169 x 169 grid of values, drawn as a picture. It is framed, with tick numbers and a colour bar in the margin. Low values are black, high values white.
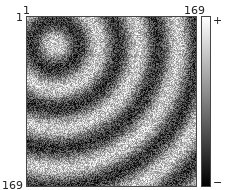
Seam: none. Rings: centred on the top left. Slope: none. Mirror symmetry: none.
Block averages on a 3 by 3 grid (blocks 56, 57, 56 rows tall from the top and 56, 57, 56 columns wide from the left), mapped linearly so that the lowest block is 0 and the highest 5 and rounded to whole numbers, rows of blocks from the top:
053 | 543 | 334
